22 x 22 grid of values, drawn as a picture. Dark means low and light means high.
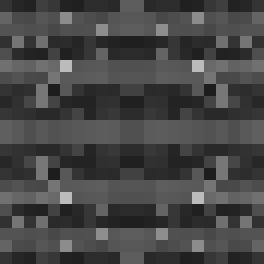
Mirror symmetry: left to right and top to bottom. Stripes: horizontal, repeating 5 times. Slope: none. Average level on the scale: 30%. Seam: none. Calmest part: centre.
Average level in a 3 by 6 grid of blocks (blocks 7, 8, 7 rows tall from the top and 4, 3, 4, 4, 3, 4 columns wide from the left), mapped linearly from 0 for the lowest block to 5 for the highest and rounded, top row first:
554455 | 310013 | 554455
